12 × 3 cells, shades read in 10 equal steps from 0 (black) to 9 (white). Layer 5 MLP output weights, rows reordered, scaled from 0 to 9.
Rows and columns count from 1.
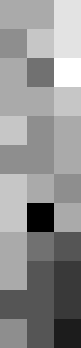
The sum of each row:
20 20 19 19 18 16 18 13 13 11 8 9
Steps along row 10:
down down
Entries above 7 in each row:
1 1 1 0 0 0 0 0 0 0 0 0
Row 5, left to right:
7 5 6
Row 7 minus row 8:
0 6 -1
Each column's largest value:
7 7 9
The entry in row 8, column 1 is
7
